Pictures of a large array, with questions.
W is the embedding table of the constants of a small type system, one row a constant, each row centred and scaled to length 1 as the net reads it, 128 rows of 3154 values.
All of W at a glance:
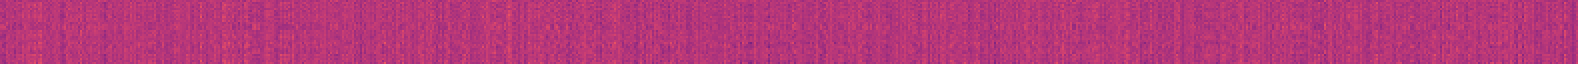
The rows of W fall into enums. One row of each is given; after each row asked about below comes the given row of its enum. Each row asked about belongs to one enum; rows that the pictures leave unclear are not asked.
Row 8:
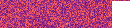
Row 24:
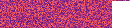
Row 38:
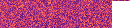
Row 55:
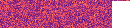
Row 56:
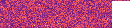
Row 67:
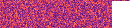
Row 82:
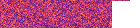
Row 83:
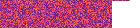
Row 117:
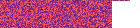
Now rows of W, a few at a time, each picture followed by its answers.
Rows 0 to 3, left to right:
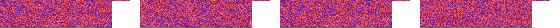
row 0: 56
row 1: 82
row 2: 56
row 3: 24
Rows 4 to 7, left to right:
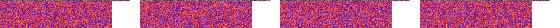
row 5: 55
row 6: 117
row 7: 83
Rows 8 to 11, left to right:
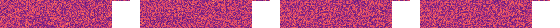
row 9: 24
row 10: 117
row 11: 117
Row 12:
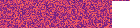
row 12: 83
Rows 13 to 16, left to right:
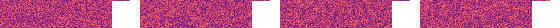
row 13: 24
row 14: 8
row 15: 83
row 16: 55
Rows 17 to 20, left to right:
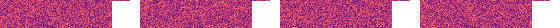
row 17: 8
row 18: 55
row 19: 117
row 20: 82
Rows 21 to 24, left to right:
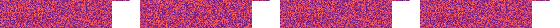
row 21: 24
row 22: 83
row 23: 24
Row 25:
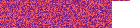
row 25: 117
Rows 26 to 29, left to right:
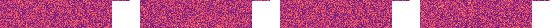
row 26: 83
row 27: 56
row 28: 83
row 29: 38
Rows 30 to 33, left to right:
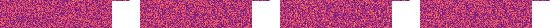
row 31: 83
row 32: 67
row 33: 83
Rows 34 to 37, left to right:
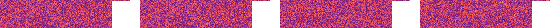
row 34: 8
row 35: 8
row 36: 24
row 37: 55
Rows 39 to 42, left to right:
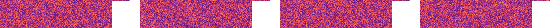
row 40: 82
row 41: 83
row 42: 55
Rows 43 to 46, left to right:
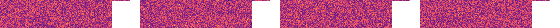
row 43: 8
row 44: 56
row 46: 24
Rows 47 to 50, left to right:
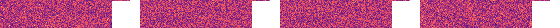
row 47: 56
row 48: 24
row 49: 24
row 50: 82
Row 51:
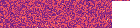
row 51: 56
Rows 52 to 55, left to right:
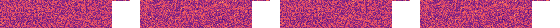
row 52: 24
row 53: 55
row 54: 24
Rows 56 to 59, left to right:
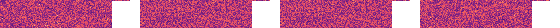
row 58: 24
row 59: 55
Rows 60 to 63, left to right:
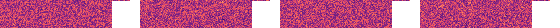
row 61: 55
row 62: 83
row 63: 38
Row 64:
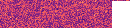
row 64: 55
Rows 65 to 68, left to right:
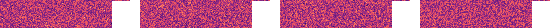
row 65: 56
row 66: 38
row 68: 117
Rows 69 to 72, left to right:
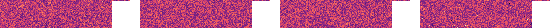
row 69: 38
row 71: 8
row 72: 56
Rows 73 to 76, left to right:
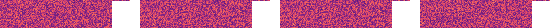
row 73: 83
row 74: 117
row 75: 117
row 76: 24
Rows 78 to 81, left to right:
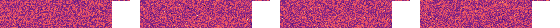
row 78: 117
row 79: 56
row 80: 56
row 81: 55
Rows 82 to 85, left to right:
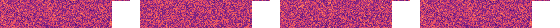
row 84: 38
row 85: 82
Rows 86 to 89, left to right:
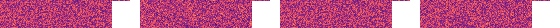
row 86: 117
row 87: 82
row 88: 117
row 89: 8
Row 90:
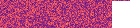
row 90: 8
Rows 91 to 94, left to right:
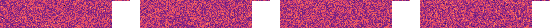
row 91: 56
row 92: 8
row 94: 67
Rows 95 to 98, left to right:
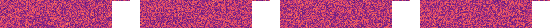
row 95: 8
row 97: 83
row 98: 117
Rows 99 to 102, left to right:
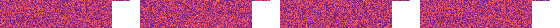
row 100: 56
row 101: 83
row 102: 24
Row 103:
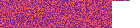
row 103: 24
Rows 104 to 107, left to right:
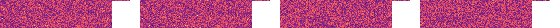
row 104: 56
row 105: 56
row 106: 8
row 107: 24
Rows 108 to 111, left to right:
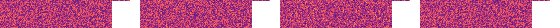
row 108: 117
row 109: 83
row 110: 67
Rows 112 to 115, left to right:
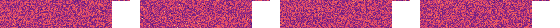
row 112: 117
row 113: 56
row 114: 24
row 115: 83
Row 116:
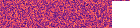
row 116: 67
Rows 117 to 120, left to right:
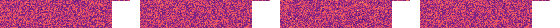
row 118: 83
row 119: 55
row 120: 83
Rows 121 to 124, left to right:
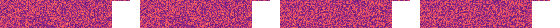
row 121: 8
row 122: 8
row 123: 117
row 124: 117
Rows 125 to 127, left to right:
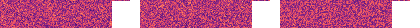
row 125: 82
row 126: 38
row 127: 117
